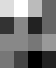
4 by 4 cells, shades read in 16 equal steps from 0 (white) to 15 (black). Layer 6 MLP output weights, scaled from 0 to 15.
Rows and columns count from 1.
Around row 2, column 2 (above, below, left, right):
0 7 12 13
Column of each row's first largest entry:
4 3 3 3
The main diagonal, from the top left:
2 7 8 13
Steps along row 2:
down up down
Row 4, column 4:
13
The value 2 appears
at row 1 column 1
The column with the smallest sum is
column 2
